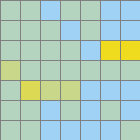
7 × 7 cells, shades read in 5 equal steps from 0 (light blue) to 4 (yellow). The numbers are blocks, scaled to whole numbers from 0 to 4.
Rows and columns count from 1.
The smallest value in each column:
1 1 0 0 0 0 0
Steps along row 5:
up down same down same same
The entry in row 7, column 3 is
0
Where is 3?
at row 5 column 2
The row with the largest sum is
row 3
